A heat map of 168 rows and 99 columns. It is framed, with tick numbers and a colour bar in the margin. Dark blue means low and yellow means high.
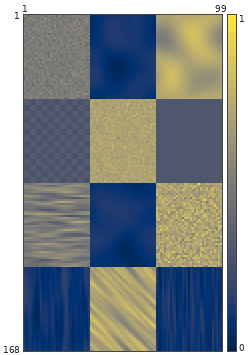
It is made of 4 by 3 panels. Panel 1,1: middling, fine-grained, faint in contrast. Panel 1,2: very low, smooth, faint in contrast. Panel 1,3: high, smooth. Panel 2,1: low, checkered, faint in contrast. Panel 2,2: high, fine-grained, faint in contrast. Panel 2,3: low, flat. Panel 3,1: middling, streaked across. Panel 3,2: very low, smooth, faint in contrast. Panel 3,3: high, fine-grained. Panel 4,1: very low, streaked downward, faint in contrast. Panel 4,2: high, slanting down to the right. Panel 4,3: very low, streaked downward, faint in contrast.
